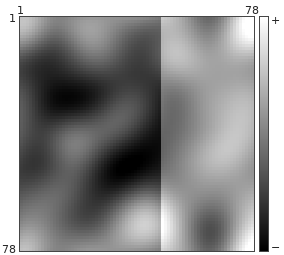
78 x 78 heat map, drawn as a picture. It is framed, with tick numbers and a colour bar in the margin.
The ninth with the lowest average is the centre. Values change most from cell to cell in the bottom middle. The right part is higher, past a seam about 60% of the way across. No lone cell stands out from its neighbours.
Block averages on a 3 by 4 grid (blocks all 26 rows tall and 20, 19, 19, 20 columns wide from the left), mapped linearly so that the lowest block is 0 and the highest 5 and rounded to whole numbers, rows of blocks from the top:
1135 | 0015 | 2144
